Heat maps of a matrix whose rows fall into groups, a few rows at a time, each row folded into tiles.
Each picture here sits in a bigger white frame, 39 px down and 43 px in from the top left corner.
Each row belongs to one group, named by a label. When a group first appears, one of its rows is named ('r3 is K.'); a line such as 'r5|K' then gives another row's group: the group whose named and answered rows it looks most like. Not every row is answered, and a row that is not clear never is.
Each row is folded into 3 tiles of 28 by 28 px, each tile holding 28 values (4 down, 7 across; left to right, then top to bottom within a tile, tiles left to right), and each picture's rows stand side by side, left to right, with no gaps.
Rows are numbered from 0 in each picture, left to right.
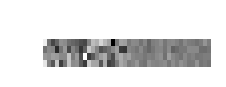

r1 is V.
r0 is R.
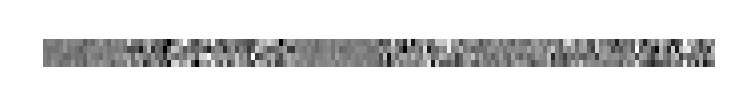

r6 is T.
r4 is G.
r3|V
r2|R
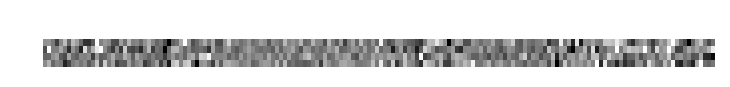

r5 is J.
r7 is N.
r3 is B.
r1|R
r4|R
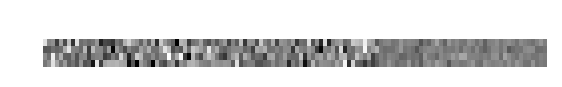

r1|B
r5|V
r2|J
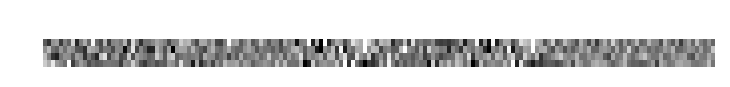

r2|T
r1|V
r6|B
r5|G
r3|G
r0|J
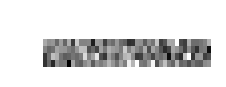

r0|B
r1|J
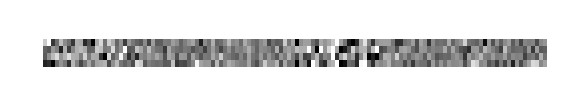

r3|N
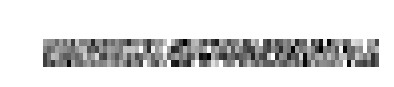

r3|G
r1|N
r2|J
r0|B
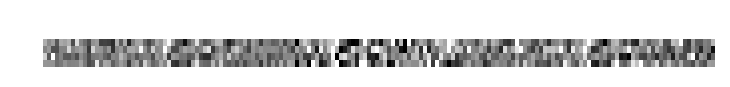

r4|G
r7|J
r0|T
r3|N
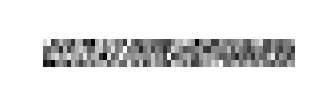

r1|R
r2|J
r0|B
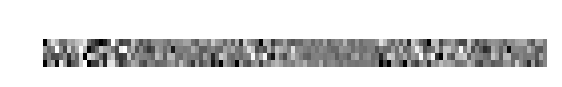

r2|B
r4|B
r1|V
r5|V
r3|J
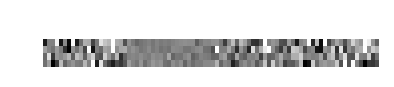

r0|G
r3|G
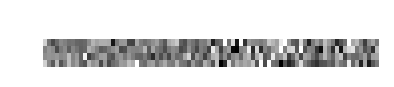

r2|G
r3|V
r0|R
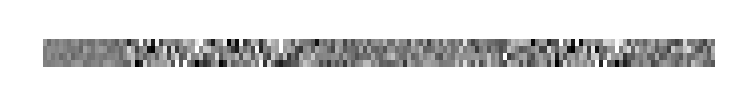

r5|R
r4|B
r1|G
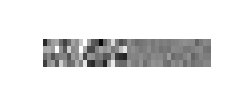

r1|R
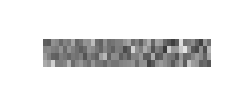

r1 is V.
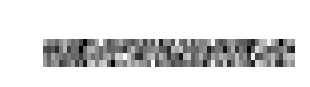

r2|R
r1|J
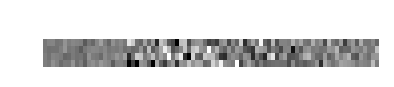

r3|B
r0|R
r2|J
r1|B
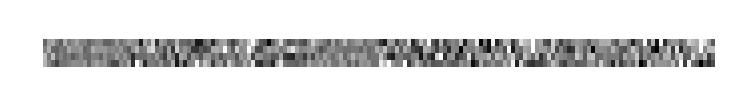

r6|V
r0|T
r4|J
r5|G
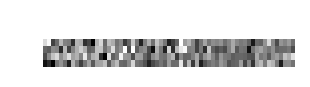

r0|B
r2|R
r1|V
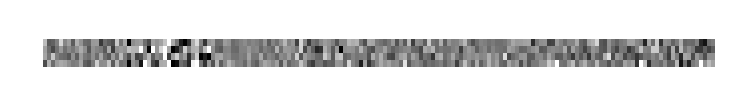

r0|T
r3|V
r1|N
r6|J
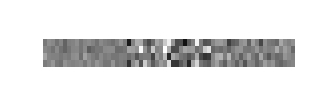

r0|V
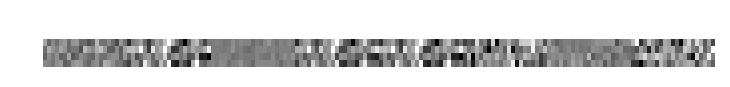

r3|N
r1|N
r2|R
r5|G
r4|N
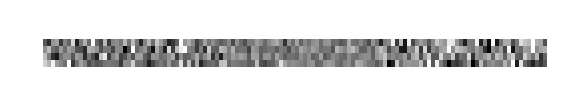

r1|V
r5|G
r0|J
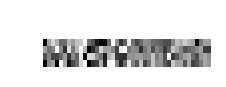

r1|R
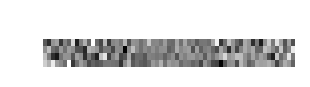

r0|J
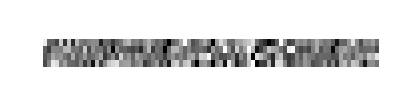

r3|R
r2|N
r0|T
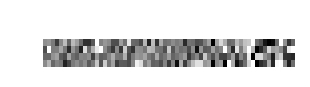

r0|V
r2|N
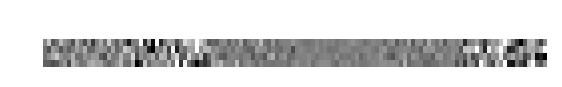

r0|B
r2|J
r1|G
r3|R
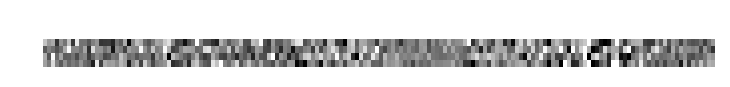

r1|N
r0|T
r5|B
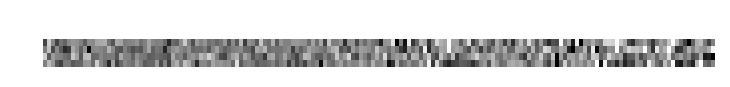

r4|G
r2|J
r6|G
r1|R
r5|B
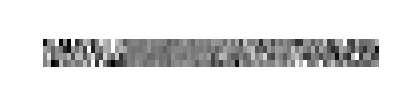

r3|J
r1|R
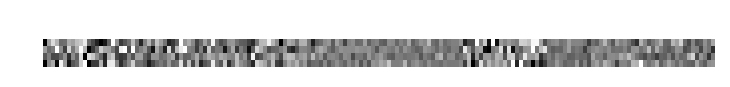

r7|J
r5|G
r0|N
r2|R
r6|R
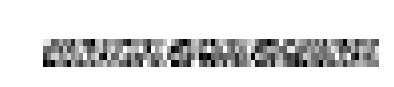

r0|B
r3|B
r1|N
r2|N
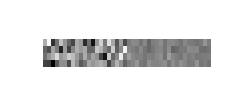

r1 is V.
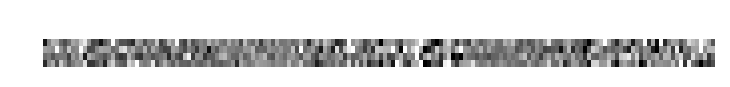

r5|J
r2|B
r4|N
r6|R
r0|N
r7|G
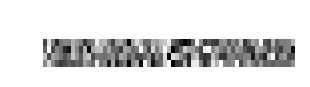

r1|N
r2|J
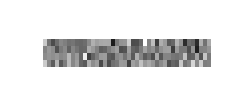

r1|T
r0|R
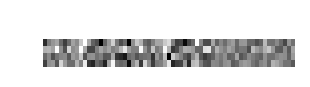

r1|N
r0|N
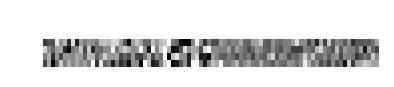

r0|G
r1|N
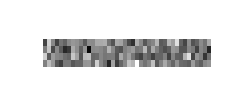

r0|V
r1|J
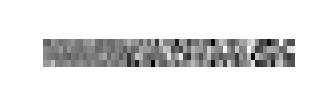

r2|N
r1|B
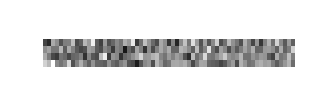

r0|J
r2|B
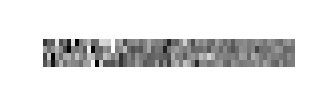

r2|V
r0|G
